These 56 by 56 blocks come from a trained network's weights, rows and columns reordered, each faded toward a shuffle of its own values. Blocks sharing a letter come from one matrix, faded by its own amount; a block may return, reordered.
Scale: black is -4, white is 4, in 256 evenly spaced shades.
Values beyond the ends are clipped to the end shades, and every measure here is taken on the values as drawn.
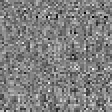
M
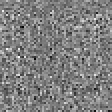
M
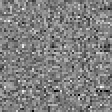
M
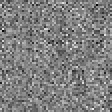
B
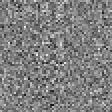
B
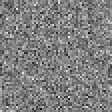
B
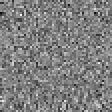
B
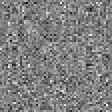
M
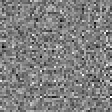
M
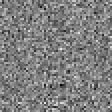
B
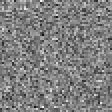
B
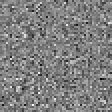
M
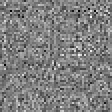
M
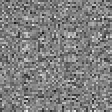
B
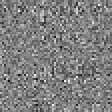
M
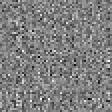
M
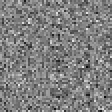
B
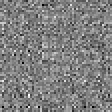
M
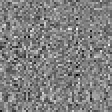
M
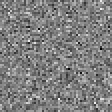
B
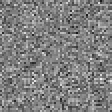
B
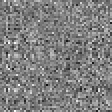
B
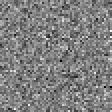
B
